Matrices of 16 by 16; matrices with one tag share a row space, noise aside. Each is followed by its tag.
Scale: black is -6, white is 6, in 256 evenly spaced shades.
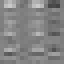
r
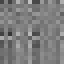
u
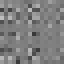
u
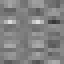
r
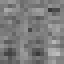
r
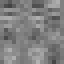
r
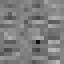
r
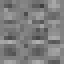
r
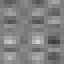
r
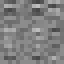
r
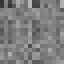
u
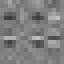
r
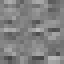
r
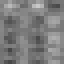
r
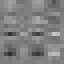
r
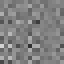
u
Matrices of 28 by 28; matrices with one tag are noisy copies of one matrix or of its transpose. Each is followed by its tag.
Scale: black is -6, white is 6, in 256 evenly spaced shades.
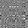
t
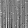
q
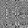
t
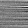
q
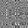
t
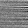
q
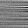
q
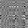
t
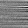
q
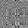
t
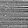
q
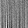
q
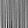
q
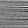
q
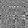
t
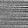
q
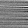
q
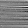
q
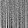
q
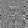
t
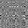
t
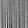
q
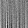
q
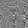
t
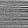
q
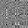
t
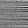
q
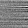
q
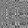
t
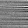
q
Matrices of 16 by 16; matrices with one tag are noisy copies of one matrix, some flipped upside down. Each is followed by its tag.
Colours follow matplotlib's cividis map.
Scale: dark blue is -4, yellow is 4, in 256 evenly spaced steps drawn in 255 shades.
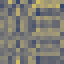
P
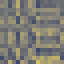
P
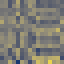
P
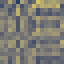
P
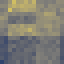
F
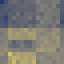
F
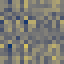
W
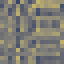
P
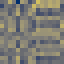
P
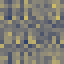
W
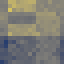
F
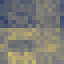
F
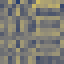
P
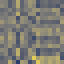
P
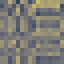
P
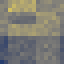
F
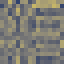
P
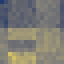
F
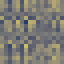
W
